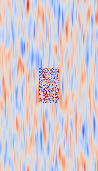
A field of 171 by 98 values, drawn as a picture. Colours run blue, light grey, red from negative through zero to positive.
Slope: none. Grain: streaks running down. Roughest part: centre. Odd patch: rougher, in the centre. Mirror symmetry: none.
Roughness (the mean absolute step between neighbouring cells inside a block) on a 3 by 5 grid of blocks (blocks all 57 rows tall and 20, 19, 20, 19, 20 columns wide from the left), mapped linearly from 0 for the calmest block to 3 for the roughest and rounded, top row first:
00000 / 00300 / 00000
